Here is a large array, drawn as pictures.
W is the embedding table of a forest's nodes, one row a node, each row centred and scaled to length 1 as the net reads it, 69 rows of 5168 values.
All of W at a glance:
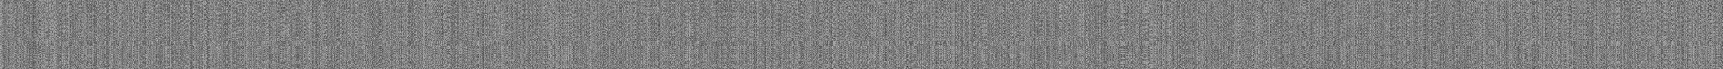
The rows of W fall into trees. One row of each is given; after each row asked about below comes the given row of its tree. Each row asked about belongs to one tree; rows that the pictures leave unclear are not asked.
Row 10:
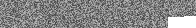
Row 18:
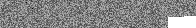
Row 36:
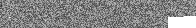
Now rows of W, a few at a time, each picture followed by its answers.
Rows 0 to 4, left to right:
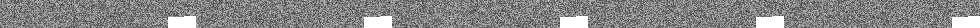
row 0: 36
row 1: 10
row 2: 18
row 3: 18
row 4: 10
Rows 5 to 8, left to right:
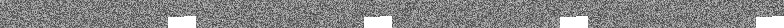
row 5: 36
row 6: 36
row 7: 10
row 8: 10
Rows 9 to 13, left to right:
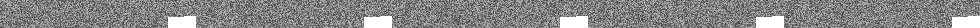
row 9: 36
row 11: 10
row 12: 10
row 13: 18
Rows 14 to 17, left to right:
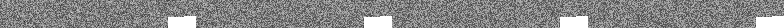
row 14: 36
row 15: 36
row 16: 10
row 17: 10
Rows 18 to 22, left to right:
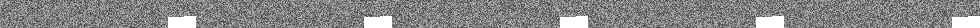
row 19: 36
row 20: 18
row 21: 18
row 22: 10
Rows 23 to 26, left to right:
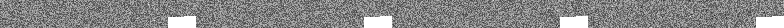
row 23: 36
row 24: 18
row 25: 18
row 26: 10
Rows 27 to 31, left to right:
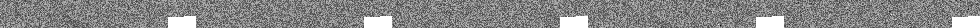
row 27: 10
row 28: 36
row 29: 18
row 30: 10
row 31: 18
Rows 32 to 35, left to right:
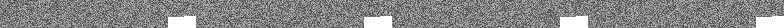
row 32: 18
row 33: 36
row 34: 18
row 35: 18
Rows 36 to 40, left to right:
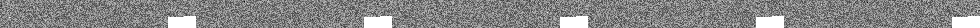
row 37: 10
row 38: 36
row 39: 18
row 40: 36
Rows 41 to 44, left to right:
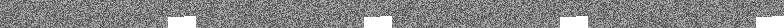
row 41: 10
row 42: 10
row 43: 10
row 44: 10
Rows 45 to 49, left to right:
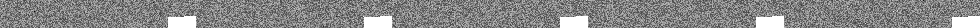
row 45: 10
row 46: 18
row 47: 18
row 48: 18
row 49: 10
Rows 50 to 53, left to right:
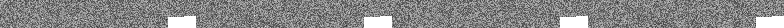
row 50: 18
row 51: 10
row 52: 18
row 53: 10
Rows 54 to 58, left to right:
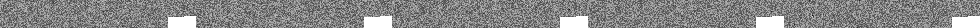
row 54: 18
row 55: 18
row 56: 18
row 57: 18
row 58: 10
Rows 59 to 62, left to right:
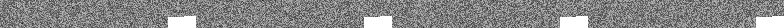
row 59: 18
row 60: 18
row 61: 10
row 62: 10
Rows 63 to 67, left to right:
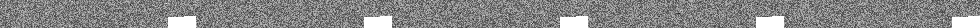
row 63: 10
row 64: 18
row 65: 36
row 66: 18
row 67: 18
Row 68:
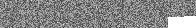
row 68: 10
